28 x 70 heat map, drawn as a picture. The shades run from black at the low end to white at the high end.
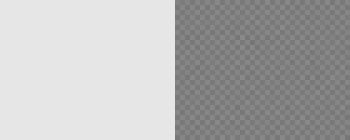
It is made of 1 by 2 panels. Panel 1,1: very high, flat. Panel 1,2: middling, checkered, faint in contrast.
